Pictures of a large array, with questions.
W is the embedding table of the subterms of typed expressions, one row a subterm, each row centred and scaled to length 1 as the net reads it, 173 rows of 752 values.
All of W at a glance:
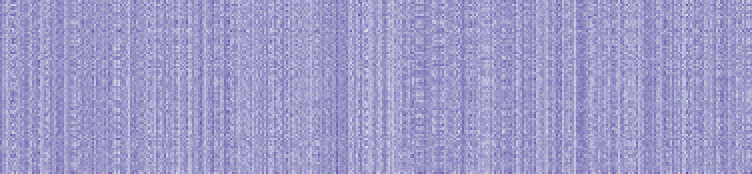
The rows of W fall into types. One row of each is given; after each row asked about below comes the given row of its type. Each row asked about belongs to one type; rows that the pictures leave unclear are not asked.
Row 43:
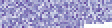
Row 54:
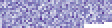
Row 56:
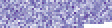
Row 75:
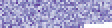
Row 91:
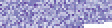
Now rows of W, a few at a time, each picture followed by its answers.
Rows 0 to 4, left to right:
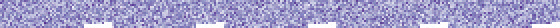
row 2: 56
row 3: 54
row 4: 91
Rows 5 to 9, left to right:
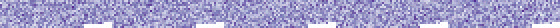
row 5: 91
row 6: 75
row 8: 91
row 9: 43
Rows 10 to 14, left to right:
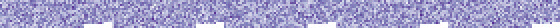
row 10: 91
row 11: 54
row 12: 56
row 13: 43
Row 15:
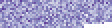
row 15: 54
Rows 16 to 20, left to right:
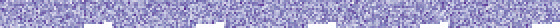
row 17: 75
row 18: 54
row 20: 54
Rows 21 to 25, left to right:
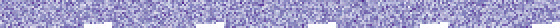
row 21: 56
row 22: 54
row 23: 54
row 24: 43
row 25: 91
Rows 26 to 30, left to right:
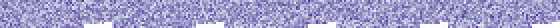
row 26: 56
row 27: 43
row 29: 56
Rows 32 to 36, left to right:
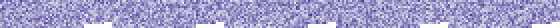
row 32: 54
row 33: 43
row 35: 54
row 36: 91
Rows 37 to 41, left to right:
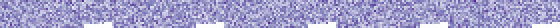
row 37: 56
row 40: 75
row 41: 54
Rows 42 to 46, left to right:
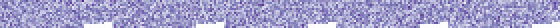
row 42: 56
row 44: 54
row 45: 91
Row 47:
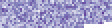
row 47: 91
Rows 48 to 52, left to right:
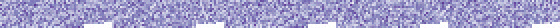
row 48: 91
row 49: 43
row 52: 43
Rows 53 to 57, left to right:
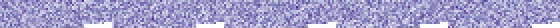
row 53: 56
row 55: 91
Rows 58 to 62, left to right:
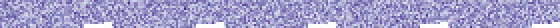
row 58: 56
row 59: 75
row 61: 91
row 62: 43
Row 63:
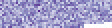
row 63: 75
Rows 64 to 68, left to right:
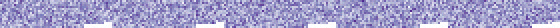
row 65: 43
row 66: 75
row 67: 43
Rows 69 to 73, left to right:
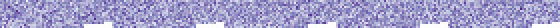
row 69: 56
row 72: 43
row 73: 75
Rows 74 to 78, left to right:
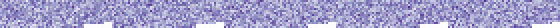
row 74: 56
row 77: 91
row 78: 56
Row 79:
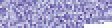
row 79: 91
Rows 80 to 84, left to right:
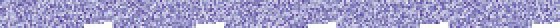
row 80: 91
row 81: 43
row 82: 91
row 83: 43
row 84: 43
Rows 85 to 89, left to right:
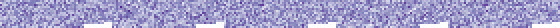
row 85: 91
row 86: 56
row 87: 54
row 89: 75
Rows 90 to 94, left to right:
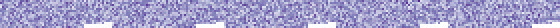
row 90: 43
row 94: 91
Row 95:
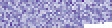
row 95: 56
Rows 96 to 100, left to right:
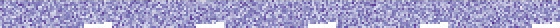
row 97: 91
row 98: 43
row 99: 54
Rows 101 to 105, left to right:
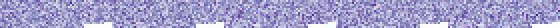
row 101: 54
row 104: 54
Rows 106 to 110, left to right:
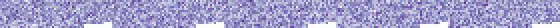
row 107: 43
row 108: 43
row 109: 91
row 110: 54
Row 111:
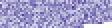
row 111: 91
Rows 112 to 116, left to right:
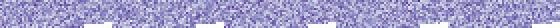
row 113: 56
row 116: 91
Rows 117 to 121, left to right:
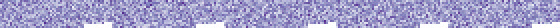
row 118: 75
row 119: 43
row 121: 56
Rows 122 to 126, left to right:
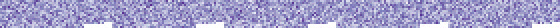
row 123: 75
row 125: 43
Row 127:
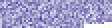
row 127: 54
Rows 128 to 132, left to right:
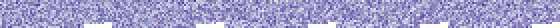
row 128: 54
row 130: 56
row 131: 56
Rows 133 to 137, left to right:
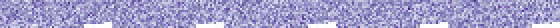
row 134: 43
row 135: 91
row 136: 75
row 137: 43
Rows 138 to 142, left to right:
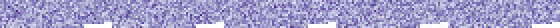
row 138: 56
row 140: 43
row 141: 75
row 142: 54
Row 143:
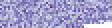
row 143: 91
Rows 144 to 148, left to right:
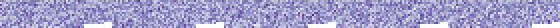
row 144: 91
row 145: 54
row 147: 91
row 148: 43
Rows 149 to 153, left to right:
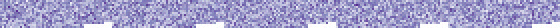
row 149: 56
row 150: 91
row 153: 91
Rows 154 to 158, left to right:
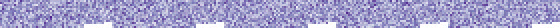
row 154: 43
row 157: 75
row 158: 54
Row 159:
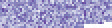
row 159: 91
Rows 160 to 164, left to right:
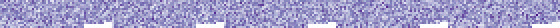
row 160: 56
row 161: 54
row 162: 54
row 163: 91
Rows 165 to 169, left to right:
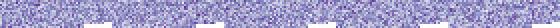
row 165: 54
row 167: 54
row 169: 91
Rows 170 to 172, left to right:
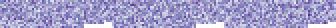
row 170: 56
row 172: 43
